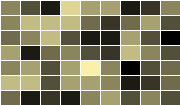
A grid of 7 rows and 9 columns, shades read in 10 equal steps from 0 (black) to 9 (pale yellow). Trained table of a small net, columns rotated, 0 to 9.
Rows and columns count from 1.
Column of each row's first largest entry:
4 2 3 7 5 1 6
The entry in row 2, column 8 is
6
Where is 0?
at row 3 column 9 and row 5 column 7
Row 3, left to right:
4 5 7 3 1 1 6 3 0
